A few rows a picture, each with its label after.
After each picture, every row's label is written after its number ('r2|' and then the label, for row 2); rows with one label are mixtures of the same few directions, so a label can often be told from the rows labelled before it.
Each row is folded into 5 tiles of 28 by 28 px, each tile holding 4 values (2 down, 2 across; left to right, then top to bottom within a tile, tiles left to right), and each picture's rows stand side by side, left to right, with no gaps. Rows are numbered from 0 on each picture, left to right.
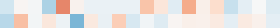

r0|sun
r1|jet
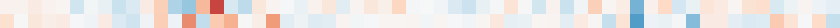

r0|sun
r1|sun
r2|sun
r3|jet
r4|sun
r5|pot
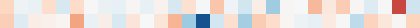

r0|sun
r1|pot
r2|jet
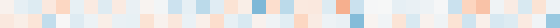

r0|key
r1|jet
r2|sun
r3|key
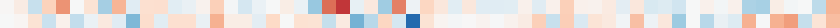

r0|key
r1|sun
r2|key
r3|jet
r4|sun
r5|key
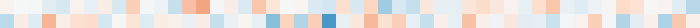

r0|key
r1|key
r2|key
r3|key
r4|pot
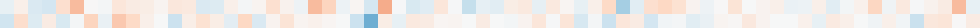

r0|sun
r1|pot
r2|key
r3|jet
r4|sun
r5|jet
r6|jet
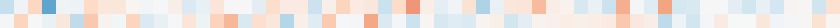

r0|jet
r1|key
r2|key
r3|sun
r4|pot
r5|jet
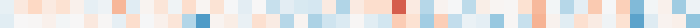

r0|jet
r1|pot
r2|sun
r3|sun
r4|sun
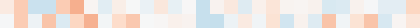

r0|sun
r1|pot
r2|key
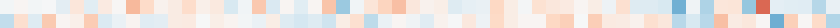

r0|key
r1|jet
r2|sun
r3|sun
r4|sun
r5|sun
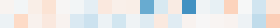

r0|key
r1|jet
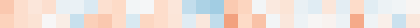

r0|jet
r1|jet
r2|sun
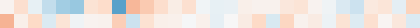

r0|jet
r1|jet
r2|jet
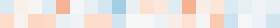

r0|sun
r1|jet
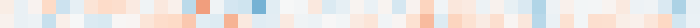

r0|sun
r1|sun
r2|key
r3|sun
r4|sun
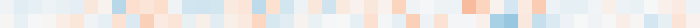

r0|jet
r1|jet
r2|jet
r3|key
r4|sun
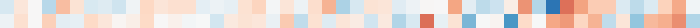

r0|sun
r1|jet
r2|sun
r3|key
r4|jet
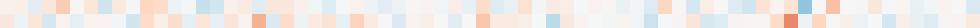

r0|key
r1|jet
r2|sun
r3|pot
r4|key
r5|key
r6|key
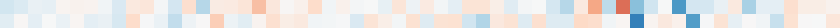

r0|jet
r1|sun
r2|jet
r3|pot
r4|sun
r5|jet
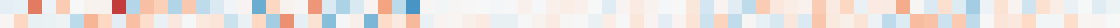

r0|jet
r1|jet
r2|key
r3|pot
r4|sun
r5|sun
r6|pot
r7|sun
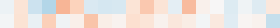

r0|sun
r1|jet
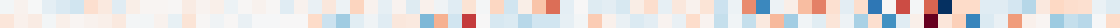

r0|jet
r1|key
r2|pot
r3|key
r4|pot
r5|sun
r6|key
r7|pot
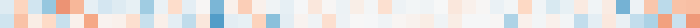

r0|sun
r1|sun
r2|key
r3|key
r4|pot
